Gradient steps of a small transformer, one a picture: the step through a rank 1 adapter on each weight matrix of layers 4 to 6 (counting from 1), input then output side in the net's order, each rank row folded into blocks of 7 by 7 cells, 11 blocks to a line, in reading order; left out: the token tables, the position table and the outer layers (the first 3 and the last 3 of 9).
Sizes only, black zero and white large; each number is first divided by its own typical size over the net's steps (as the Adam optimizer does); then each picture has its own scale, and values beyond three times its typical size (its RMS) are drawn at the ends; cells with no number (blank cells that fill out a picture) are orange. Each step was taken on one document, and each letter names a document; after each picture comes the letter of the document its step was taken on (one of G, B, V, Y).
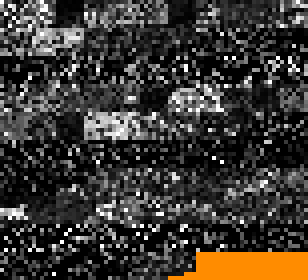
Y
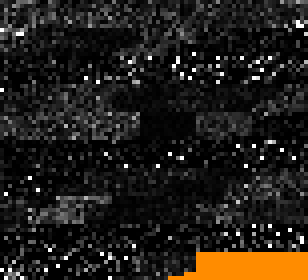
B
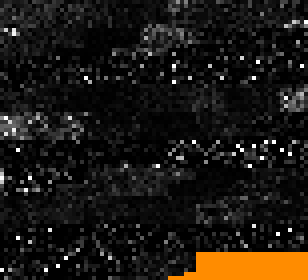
B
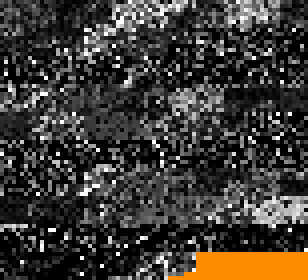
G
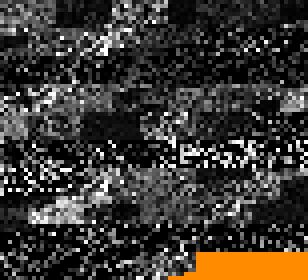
G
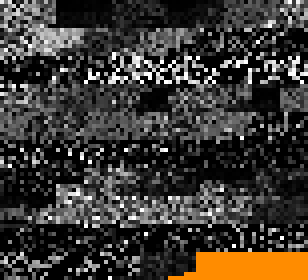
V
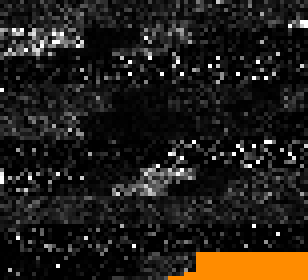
B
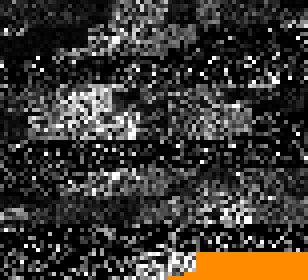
G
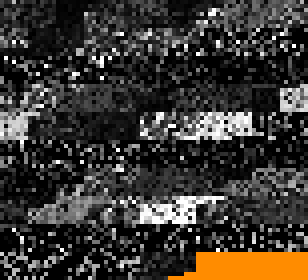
Y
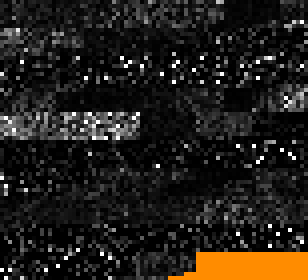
B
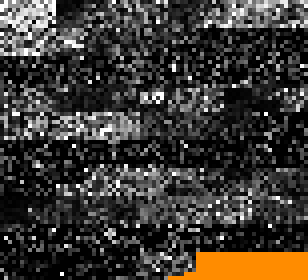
Y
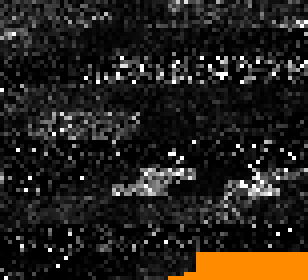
B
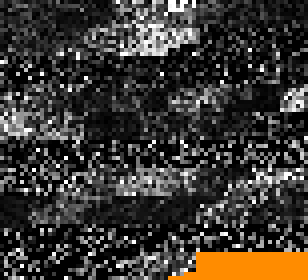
G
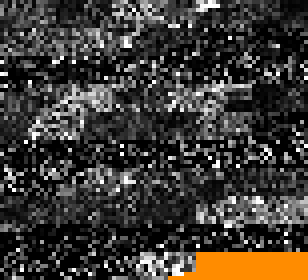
G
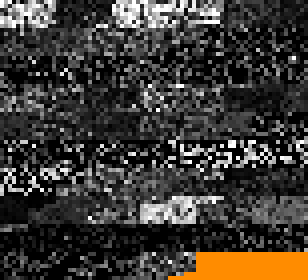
G
